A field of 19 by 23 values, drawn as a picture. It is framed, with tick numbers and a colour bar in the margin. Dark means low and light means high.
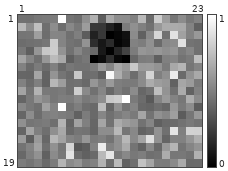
The distribution is heavy-tailed on both sides. No regular stripes run through it. In the top middle lies a patch that is lower than the rest. The ninth with the lowest average is the top middle. No row or column stands out.
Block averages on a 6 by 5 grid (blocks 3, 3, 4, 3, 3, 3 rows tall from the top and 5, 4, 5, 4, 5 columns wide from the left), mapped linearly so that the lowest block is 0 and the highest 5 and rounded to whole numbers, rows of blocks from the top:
44255 / 54044 / 44455 / 44544 / 44445 / 44544
